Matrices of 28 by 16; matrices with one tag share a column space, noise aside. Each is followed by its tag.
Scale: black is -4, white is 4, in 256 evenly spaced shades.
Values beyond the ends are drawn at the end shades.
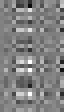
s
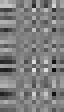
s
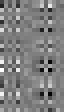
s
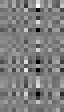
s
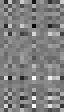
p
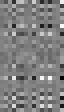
p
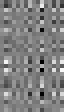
s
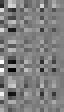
s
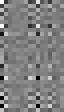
p
